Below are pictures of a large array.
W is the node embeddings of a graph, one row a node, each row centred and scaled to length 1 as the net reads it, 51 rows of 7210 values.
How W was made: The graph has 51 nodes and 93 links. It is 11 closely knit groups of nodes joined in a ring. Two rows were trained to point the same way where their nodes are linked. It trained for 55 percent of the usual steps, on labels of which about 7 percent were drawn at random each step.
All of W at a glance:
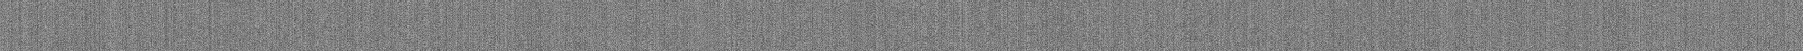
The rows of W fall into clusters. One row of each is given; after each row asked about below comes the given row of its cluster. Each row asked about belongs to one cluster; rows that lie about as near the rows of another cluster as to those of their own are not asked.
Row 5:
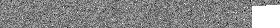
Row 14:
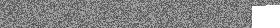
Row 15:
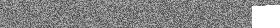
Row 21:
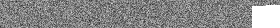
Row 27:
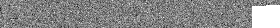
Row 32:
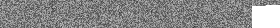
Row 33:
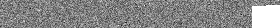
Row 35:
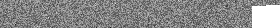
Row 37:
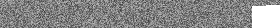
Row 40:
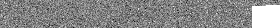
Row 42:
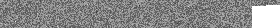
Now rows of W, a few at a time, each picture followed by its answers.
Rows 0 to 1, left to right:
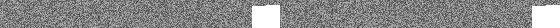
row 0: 32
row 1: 32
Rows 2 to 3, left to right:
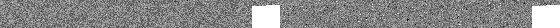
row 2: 27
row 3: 5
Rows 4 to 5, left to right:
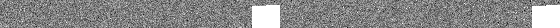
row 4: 40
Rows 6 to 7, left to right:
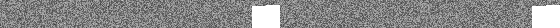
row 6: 32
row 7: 27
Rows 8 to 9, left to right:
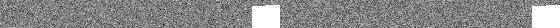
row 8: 15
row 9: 33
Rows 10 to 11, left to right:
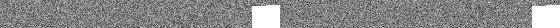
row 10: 35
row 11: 15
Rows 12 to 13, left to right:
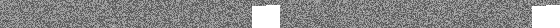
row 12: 5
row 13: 35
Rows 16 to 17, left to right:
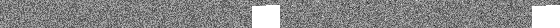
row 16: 40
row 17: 33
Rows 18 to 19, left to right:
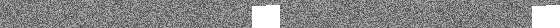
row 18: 14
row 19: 33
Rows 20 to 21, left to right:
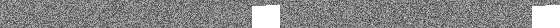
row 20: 5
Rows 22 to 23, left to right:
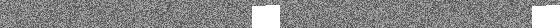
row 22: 21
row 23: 27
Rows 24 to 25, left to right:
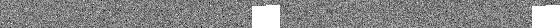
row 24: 5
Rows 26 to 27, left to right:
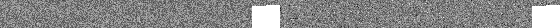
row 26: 27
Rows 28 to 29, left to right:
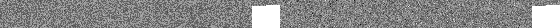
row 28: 42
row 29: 32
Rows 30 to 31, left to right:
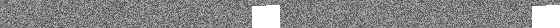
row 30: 35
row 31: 14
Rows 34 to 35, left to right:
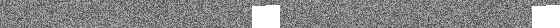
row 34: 32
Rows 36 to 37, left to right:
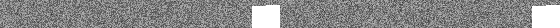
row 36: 21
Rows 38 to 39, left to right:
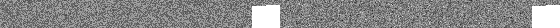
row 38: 14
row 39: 21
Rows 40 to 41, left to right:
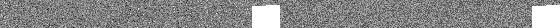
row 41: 14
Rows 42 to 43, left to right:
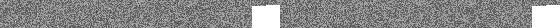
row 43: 42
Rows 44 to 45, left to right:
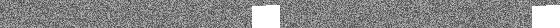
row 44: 40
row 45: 42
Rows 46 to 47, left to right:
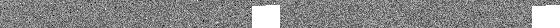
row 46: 5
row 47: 37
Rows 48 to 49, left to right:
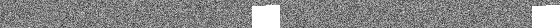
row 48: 15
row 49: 37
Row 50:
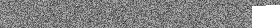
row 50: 21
